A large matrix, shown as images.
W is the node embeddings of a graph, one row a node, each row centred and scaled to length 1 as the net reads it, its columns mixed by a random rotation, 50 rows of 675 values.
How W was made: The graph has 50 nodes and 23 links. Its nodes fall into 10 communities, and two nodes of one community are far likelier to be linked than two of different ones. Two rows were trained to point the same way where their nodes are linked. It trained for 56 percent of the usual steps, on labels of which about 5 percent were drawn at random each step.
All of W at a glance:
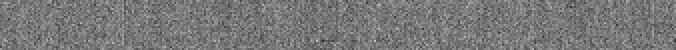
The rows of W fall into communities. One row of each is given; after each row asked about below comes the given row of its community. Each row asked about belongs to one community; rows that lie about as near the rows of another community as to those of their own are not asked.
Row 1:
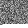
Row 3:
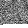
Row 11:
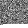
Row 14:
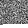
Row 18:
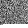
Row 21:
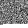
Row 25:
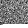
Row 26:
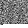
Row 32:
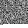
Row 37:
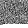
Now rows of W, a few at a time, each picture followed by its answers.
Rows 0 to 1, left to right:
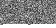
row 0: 3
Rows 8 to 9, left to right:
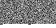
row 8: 21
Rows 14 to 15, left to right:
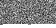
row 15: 3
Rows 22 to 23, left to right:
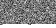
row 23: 32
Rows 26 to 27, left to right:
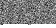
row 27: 11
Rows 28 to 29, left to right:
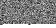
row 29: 14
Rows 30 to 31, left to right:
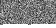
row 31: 21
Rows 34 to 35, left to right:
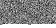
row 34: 37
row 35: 18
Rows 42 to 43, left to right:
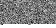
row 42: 26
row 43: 1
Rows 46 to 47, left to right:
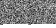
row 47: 25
